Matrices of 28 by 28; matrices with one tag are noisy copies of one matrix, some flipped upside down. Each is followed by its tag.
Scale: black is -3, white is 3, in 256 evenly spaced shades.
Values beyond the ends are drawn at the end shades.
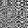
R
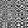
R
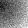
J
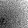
J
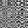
R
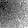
J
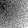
J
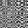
R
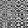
R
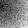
J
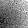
J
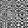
R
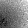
J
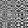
R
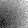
J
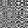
R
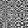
R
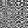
R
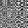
R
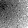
J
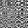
R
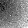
J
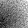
J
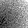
J
